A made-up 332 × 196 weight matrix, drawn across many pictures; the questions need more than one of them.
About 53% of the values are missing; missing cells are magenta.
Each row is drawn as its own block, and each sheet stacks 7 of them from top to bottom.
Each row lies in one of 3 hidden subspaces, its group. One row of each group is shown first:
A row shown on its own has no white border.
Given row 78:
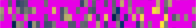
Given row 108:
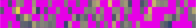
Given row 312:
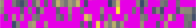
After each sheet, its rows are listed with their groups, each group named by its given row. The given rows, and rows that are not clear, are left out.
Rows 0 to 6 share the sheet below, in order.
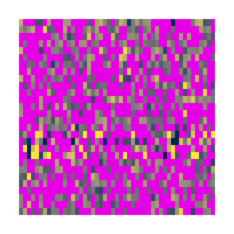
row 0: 108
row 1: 78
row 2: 108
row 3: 108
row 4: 78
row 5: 78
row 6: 78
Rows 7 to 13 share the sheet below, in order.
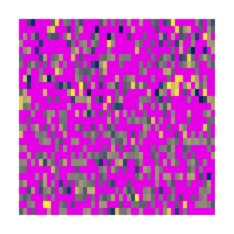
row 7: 108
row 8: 312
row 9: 108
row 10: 78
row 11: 108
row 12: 78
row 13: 312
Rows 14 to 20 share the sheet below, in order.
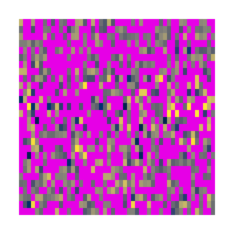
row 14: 312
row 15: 108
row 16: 108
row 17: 108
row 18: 78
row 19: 312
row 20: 108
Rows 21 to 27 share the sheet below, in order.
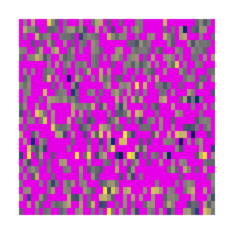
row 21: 108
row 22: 108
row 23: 312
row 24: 108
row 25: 78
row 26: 108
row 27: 312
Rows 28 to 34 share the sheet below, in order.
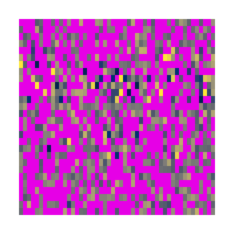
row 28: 312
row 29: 108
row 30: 78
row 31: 108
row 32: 312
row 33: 312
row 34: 78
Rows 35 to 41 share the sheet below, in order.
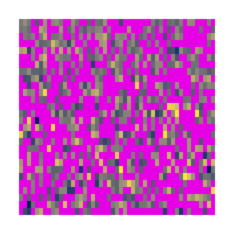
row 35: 108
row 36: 108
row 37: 312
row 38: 108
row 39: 312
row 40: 78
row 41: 78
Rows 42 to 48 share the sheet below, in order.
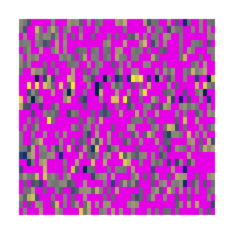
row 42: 108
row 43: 108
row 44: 312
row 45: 312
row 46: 108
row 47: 108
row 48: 108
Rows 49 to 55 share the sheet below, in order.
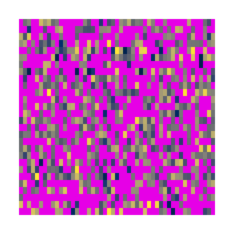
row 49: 78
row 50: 78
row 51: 312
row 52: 78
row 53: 78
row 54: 108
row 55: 78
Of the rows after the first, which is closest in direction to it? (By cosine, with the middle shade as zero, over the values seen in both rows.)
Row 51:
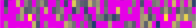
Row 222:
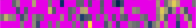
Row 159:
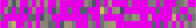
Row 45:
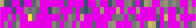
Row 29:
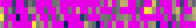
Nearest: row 45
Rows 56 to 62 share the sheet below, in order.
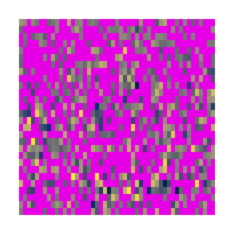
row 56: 312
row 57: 108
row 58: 312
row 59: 108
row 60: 78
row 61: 312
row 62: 108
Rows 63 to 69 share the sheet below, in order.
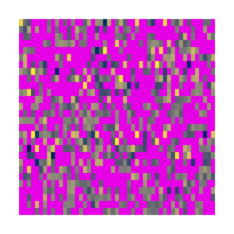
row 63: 312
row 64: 312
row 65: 108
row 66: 312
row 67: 108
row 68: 312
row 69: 108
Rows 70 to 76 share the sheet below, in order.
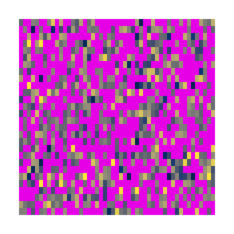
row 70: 78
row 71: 78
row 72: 108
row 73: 108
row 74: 312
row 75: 78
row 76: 312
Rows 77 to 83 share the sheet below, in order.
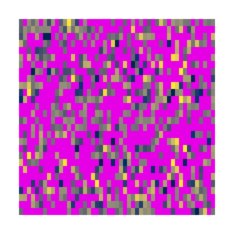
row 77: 312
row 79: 78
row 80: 312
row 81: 78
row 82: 78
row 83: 312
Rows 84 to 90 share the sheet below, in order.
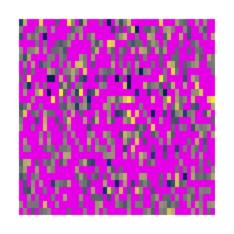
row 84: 312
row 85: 78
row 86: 108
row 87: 108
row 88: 78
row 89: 312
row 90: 312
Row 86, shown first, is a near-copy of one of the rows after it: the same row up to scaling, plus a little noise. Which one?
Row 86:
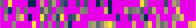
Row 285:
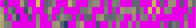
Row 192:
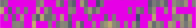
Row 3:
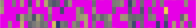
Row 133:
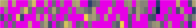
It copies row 192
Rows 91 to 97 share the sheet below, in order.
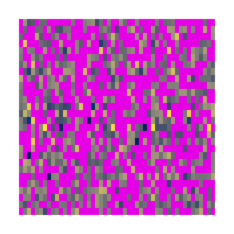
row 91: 108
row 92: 78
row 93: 78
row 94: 108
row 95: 78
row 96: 312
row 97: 78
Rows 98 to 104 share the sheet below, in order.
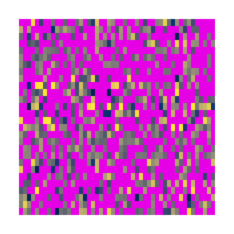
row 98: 108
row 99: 108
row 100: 108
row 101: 312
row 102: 312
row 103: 108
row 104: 312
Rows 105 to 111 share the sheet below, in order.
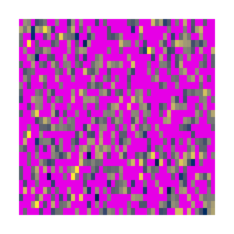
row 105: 78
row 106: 108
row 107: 108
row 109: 108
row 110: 312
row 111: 108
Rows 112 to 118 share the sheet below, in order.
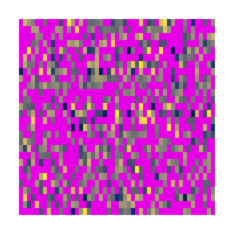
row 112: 312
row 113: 108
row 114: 108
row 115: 78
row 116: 78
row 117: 312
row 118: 108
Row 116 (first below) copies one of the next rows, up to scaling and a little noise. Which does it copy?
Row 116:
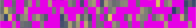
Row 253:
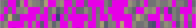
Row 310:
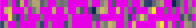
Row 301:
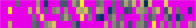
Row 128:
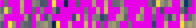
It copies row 128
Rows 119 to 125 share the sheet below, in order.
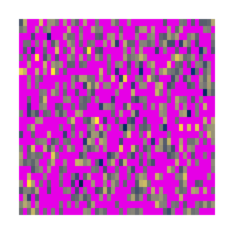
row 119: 312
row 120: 108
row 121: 108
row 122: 312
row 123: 108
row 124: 78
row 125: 312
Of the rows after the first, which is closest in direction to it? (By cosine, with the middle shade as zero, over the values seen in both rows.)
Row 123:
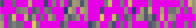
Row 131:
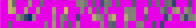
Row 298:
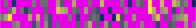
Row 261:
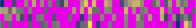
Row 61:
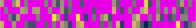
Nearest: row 261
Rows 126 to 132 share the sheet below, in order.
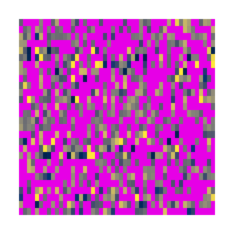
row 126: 108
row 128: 78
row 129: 108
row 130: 108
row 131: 312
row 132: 108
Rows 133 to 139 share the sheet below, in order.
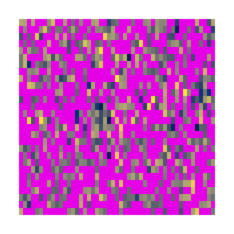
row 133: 108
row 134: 78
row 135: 78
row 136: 78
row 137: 312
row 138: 108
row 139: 78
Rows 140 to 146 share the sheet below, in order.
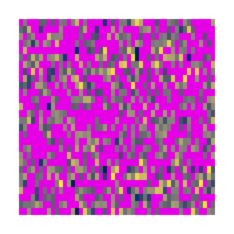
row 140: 312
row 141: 312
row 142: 108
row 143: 108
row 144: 108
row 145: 78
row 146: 108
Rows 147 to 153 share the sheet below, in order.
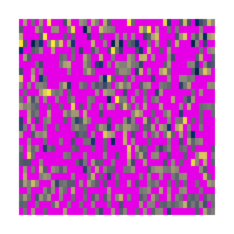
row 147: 108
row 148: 312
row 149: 312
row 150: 78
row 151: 78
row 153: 78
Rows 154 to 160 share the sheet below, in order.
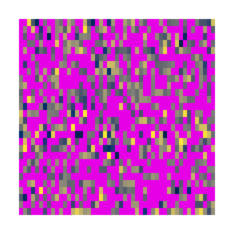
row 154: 312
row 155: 312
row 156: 78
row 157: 108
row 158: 312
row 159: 78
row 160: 78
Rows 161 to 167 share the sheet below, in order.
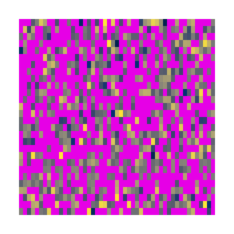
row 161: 312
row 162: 78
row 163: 78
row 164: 78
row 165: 78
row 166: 312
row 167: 108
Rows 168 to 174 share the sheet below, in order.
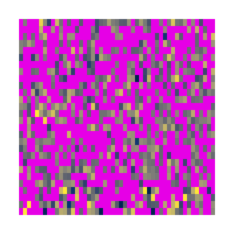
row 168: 108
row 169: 108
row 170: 108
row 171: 108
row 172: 312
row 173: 108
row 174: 108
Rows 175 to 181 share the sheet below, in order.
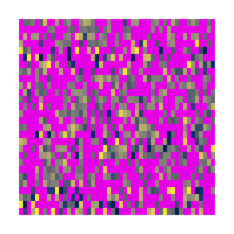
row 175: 78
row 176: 312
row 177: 78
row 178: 78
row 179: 108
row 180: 78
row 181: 108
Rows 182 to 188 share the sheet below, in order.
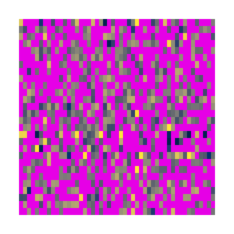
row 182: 312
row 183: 78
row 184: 78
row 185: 312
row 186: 108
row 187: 312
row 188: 108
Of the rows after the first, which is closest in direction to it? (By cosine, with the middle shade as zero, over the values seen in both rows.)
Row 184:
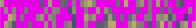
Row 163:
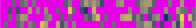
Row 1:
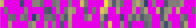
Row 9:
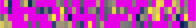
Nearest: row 1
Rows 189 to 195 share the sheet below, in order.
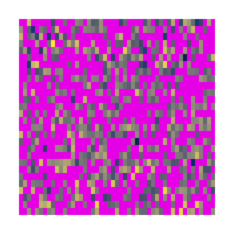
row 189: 108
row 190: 108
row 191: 78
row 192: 108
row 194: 78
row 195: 312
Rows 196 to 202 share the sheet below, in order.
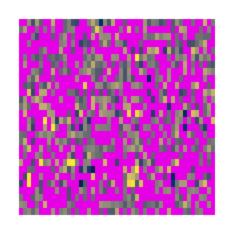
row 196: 108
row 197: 312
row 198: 108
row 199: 108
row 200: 78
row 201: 78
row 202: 312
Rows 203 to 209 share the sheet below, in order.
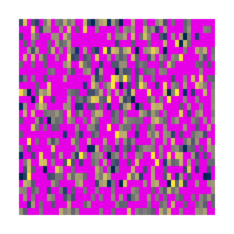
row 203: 312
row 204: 312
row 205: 78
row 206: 312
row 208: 78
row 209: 78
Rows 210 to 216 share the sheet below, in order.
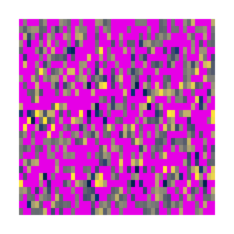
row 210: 78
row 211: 78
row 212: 78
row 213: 108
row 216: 108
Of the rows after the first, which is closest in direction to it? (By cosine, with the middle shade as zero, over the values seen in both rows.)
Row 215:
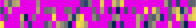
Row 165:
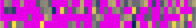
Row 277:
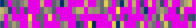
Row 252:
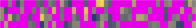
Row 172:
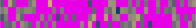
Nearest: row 172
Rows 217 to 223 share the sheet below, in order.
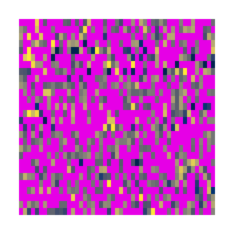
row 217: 108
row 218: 108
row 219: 312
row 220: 312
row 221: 312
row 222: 312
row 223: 78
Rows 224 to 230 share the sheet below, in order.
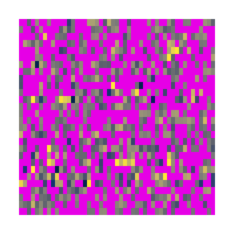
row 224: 312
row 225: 108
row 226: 78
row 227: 78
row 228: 312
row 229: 108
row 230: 108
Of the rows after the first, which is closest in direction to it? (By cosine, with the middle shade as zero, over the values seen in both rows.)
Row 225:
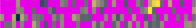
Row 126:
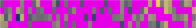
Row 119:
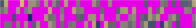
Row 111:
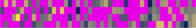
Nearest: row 126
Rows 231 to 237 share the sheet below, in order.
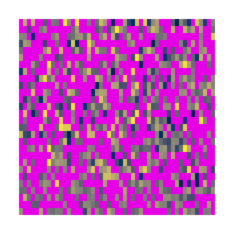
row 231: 108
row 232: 312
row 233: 108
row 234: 78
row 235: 312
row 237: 78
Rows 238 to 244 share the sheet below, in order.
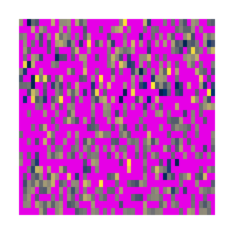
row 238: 108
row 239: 78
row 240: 78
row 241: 108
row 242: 108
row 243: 108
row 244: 108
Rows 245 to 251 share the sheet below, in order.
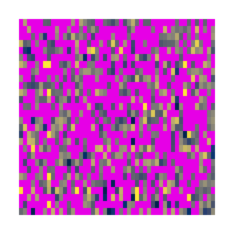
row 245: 312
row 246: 312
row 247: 312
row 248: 108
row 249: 108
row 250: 312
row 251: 312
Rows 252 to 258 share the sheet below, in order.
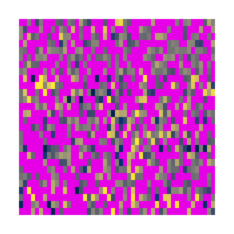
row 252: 78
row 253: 78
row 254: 108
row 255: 78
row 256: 78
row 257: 108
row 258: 312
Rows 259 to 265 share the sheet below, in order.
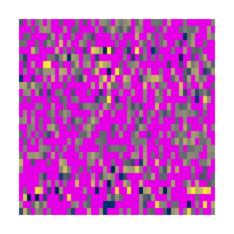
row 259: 78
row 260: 312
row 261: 312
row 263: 108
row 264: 78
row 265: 312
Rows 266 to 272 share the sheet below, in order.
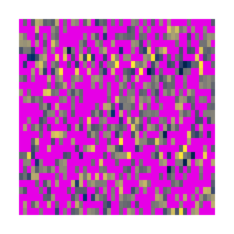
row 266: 108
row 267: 78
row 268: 312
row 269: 78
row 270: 78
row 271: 108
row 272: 312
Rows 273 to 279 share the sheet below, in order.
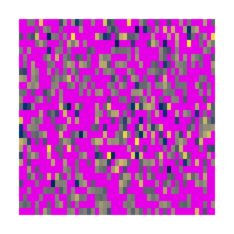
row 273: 312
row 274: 108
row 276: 312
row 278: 108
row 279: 312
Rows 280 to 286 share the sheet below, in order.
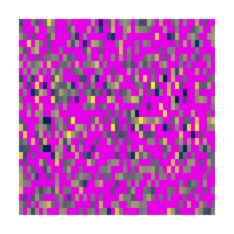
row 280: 78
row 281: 312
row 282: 108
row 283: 312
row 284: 312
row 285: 108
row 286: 312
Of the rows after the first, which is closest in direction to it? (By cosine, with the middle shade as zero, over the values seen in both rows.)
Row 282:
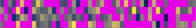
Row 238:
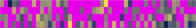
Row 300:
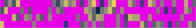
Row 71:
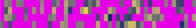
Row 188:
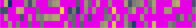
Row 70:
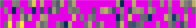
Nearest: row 188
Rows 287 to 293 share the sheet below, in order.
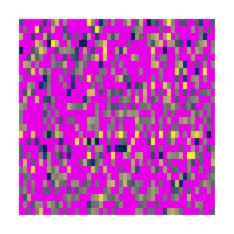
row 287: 108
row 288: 312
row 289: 108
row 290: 78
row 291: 108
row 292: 312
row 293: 78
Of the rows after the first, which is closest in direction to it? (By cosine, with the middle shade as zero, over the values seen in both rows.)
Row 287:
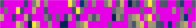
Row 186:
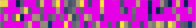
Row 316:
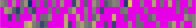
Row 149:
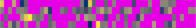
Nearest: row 149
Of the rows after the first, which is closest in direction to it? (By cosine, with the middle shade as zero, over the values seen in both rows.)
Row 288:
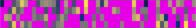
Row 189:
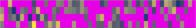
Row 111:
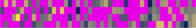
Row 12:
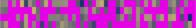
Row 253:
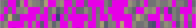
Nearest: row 253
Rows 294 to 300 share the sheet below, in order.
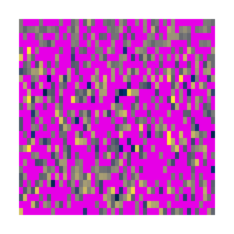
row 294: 108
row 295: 108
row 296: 78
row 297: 78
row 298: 108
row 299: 108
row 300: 108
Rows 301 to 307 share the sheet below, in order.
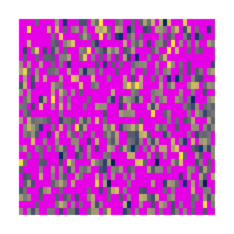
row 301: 78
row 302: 108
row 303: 108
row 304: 78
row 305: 78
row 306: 312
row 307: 78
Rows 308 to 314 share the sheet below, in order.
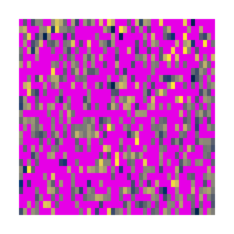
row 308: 78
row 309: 108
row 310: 78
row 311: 312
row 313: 78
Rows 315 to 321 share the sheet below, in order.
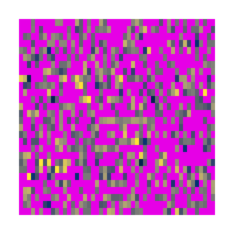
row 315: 312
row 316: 108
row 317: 108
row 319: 78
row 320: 78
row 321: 312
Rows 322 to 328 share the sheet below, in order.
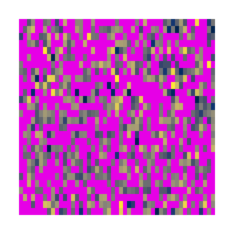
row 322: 108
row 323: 78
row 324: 78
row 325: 78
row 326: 312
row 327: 78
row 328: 78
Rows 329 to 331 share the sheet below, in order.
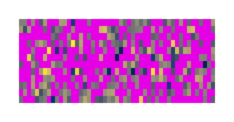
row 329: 78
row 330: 108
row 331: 108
